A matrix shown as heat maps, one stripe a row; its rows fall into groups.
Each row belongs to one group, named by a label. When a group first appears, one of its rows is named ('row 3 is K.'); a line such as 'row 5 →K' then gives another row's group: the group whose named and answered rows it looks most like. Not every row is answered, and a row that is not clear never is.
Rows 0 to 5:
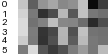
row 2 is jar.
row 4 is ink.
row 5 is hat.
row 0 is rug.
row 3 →ink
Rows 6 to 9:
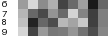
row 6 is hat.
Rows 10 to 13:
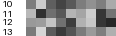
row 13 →hat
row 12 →rug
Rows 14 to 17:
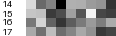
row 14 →ink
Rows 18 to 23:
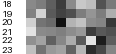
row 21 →jar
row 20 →ink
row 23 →jar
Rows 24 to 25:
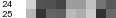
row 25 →ink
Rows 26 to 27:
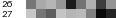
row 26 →hat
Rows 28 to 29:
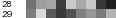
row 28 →rug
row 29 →hat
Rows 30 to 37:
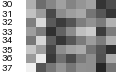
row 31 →jar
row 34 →hat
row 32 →hat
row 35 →jar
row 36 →hat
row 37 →jar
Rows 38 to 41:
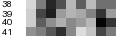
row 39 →jar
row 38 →ink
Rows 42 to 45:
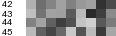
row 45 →ink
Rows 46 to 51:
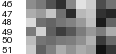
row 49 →hat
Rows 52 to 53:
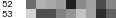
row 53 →jar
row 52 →hat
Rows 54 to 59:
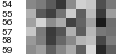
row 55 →ink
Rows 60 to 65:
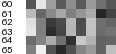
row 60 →hat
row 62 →ink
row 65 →hat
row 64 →rug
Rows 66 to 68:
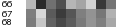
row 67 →hat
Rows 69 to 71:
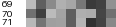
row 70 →rug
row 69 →jar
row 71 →jar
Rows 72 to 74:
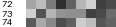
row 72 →rug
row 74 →rug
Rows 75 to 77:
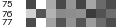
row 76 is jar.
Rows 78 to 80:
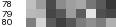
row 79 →ink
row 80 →hat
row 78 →jar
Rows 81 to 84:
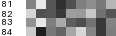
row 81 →hat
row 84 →jar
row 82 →ink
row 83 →hat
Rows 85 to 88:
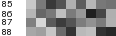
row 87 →hat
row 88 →rug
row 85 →ink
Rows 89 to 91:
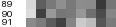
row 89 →jar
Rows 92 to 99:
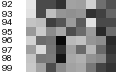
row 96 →ink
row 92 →ink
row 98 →ink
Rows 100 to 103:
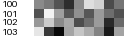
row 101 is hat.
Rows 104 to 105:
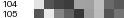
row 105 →hat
